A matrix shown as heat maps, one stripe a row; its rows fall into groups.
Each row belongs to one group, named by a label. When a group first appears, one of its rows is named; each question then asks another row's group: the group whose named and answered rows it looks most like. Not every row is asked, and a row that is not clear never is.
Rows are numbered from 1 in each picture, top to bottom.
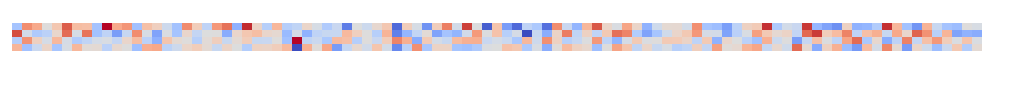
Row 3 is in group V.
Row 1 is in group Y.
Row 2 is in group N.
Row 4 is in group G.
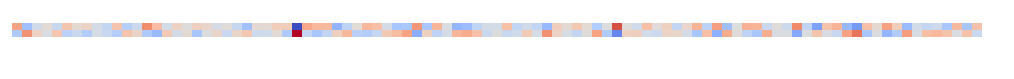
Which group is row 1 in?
G
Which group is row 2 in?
V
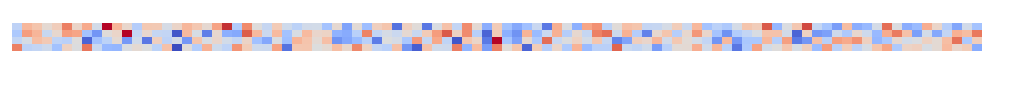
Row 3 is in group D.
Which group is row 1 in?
Y
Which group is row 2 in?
Y
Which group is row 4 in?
N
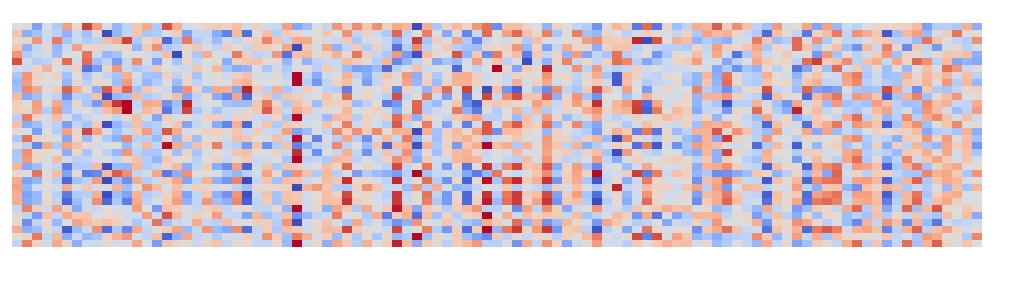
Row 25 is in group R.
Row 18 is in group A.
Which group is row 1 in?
A
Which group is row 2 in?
R
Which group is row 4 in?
G
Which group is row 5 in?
N
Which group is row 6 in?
N
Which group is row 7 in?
D
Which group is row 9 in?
V
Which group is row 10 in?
Y
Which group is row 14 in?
V
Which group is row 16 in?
A
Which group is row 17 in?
V
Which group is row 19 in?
V
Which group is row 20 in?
V
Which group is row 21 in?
R
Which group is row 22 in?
D
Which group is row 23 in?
R
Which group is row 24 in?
G
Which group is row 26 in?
R
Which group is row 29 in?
G
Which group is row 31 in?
D
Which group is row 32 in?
V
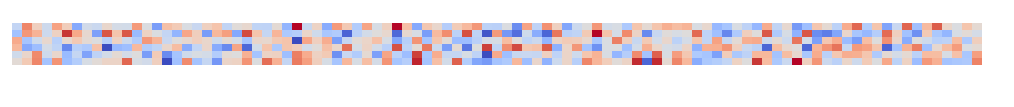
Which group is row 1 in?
V
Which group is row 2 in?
Y
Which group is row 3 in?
G
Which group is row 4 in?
R
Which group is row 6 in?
D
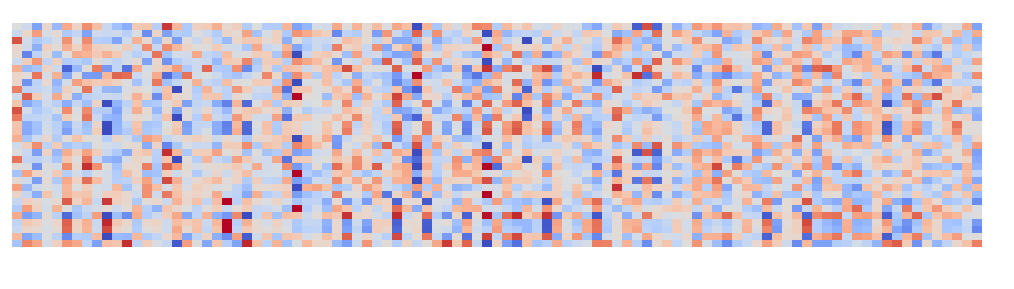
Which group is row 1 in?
A
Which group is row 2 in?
D
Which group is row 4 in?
A
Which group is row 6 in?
D
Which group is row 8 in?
D
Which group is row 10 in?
N
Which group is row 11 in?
V
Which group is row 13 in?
N
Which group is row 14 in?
N
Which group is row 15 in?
R
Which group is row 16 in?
R
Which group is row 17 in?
G
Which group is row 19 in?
A
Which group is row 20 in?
N
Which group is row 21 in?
A
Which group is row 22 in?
V
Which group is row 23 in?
A
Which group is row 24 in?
G
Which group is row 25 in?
A
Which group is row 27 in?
V
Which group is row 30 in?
Y
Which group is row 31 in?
R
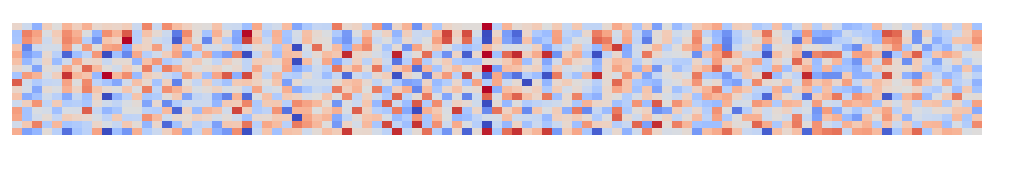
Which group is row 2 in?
Y
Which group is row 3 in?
Y
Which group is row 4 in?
G
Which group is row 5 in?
R
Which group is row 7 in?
A
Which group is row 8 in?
Y
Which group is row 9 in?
N
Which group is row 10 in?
A
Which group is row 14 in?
G
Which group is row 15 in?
D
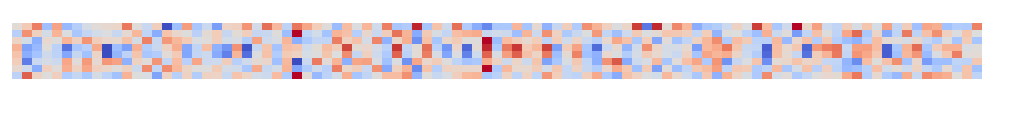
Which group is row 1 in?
D
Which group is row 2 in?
V
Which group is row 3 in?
A
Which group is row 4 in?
R
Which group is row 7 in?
A
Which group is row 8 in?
V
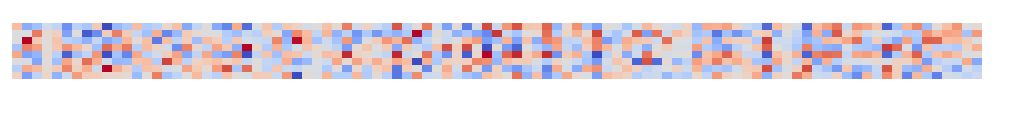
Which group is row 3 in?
V
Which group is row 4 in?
Y
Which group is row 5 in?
R
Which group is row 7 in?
Y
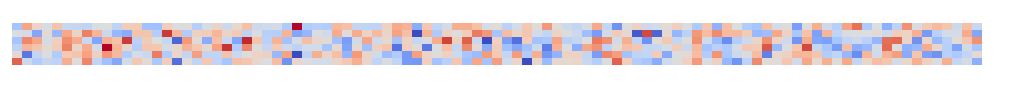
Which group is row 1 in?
V
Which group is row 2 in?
A
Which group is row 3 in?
Y
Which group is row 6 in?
N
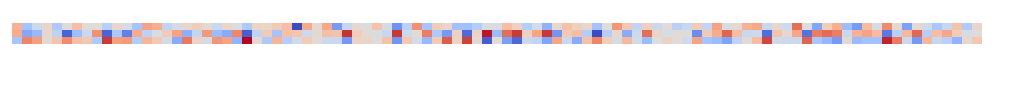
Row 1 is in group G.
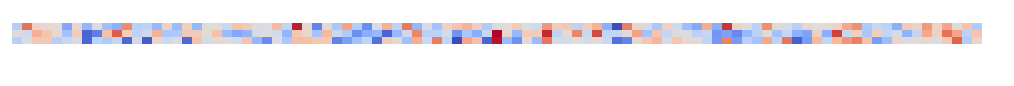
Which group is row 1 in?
V
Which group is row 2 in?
D
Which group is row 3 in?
D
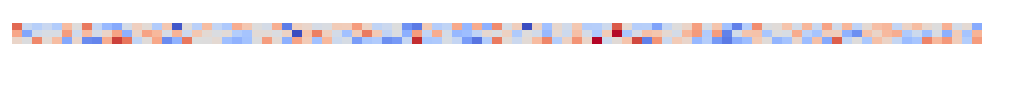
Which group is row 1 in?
N
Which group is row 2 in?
G
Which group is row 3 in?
D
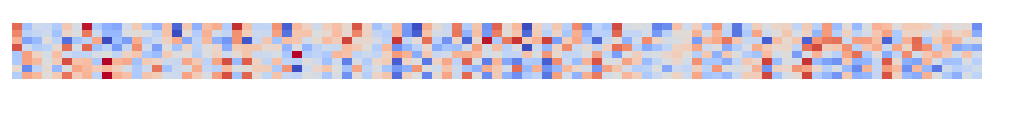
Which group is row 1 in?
N
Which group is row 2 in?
N
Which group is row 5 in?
V
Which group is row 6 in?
Y
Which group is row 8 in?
Y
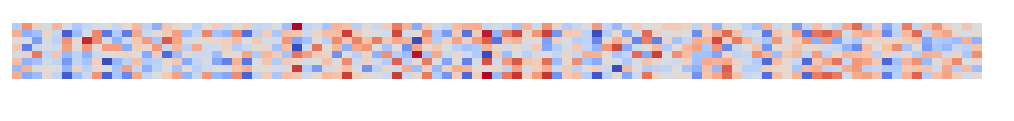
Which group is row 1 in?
V
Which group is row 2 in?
R
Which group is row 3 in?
A
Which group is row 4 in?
G
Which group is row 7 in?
V
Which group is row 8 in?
R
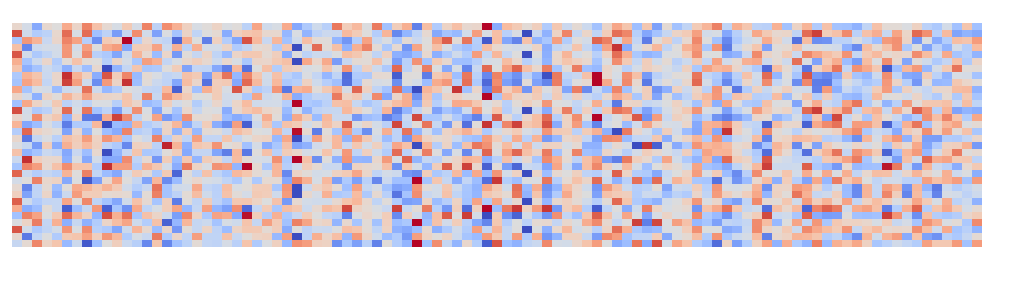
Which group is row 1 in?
A
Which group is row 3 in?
Y
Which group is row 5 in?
N
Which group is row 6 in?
G
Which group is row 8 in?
Y
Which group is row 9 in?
Y
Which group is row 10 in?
N
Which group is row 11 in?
A
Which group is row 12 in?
V
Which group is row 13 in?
N
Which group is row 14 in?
D
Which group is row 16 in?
V
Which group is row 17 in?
G
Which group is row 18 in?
A
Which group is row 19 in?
R
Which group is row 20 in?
V
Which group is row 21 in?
Y
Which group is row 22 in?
N
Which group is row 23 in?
D
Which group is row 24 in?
G
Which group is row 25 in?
G
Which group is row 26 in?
N
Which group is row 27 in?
R
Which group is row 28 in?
Y
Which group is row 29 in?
D
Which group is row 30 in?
N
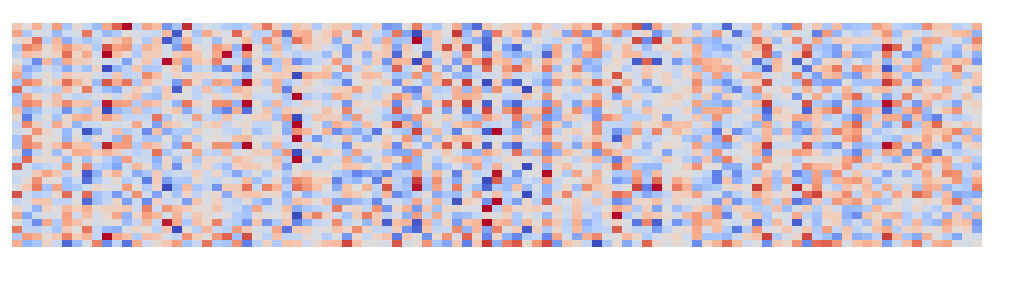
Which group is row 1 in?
D
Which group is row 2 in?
N
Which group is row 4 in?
Y
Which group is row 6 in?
A
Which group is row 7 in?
R
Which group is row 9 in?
Y
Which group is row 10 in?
N
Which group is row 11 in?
V
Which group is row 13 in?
R
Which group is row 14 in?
G
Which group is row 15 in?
V
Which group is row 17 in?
V
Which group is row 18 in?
Y
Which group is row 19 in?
G
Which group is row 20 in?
V
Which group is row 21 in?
N
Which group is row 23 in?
D
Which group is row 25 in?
N
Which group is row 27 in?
A
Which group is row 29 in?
A
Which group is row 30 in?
N
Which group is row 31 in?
Y
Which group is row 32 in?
R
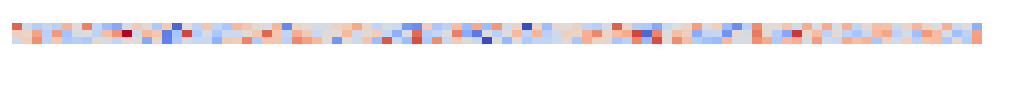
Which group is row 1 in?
N
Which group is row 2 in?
D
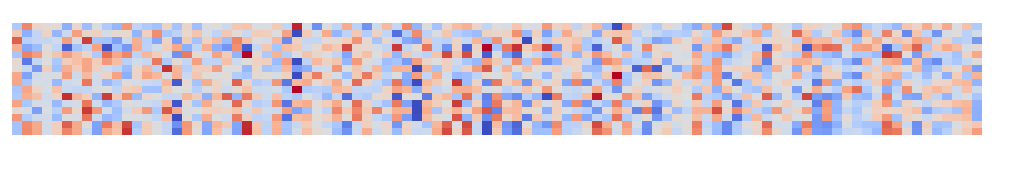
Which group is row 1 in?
V
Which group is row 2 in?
G
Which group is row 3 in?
N
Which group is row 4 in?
R
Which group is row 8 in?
G
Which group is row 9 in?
N
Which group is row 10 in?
V
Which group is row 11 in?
Y
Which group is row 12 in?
N
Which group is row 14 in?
N
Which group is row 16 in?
Y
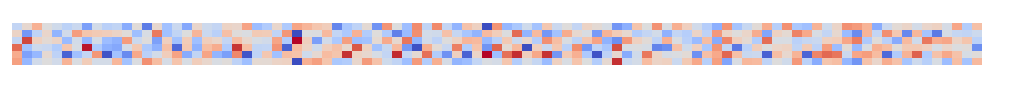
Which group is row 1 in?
D
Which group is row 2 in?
G
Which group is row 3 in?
V
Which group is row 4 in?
N
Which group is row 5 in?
R
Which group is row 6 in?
G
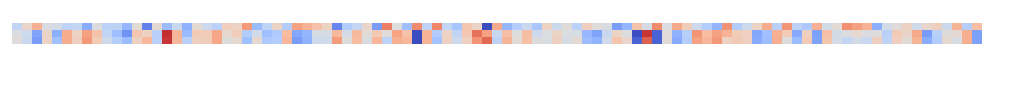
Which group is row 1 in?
D
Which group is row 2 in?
A
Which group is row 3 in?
A
